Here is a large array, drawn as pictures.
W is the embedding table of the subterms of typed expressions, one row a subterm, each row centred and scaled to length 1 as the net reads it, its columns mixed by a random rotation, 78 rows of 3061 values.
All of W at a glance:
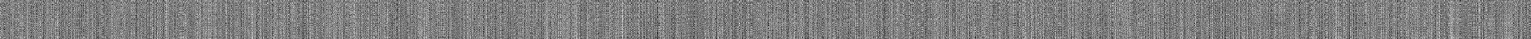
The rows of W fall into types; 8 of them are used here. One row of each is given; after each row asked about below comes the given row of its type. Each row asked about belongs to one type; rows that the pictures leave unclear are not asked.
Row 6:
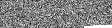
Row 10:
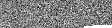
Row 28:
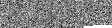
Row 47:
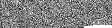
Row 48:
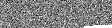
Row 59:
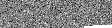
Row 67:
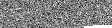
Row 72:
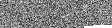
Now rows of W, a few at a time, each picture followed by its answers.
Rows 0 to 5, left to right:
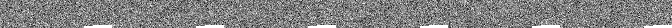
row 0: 59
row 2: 67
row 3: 59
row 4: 47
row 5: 48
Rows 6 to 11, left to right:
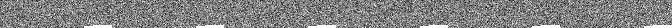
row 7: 48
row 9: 10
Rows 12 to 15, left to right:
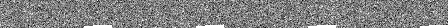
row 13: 48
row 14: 67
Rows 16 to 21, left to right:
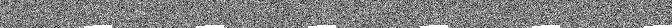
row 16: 67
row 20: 67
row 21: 6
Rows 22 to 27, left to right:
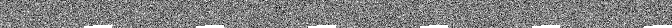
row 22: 48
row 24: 59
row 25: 72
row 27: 10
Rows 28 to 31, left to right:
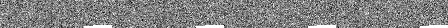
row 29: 28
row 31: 47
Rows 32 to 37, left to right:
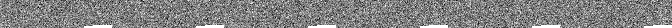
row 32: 10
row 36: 6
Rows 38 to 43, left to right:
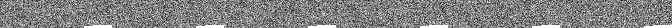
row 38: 6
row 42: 72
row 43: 48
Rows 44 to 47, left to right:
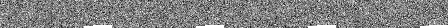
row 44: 28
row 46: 28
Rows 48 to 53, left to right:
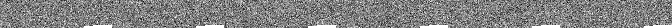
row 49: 72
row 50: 47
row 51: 72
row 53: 48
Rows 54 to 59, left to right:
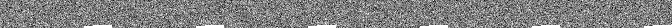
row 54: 59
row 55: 6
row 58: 6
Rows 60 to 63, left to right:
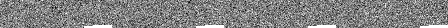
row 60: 59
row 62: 59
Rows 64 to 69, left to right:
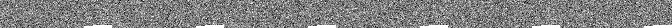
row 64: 67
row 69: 59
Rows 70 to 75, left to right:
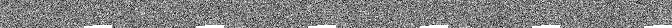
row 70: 67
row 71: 47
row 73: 48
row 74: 72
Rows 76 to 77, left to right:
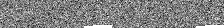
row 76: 67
